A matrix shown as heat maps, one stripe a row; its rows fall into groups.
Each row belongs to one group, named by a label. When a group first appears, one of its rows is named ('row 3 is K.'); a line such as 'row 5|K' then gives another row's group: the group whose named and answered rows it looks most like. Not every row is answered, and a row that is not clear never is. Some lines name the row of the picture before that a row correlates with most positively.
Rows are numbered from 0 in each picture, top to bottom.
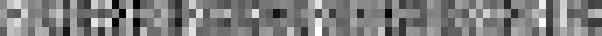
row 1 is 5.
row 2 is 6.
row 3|6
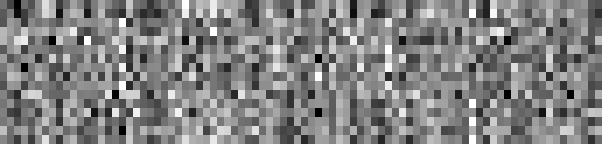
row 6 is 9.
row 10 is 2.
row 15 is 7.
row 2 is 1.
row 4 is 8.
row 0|7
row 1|7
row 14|5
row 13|7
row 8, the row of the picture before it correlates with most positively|3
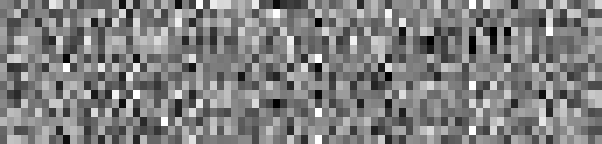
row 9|7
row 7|9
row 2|9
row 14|7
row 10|9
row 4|8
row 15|6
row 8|5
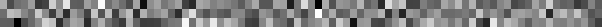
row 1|6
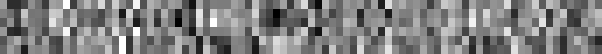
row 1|5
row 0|9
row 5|1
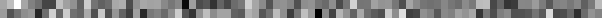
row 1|9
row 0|8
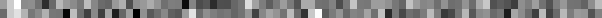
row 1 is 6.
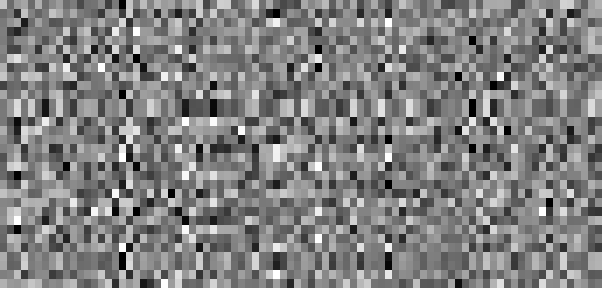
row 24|8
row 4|8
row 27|1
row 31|2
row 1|5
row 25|7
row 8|2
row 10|5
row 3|9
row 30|1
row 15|5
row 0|5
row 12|8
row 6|6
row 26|6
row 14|2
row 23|6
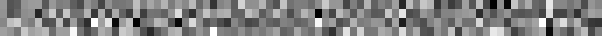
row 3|2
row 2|6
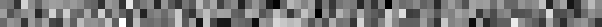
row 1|9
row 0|5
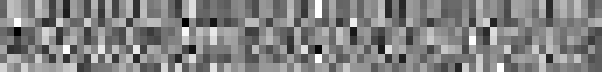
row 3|7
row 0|6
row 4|7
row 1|6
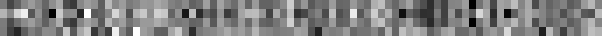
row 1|8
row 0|8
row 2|8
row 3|9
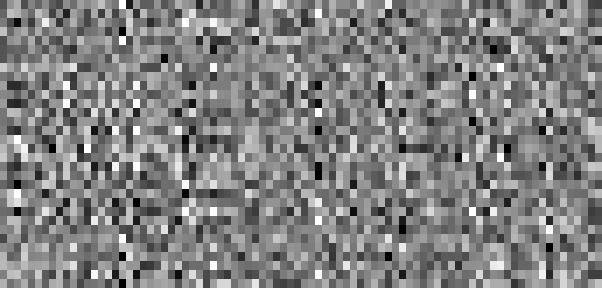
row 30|6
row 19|9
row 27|2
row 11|9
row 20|7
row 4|1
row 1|6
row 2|7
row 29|2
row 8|8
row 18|9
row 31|5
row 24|6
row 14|9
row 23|7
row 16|8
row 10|7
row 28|5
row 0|1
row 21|8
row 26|1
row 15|8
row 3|5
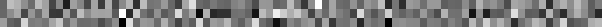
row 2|5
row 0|6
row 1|1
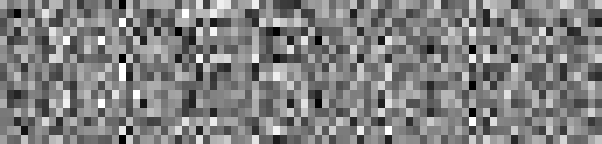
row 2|1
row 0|5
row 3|5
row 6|5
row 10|9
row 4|9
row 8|1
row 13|7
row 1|7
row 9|8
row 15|5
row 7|1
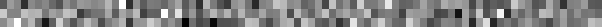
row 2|8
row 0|1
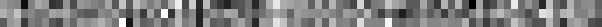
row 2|1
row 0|1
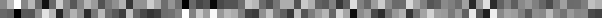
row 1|7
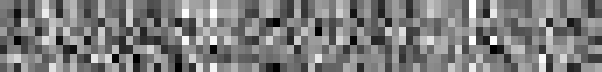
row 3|9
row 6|6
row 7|5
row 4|7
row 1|7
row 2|5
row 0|7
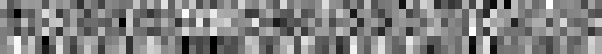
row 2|5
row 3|7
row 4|8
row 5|8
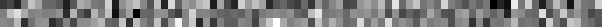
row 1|6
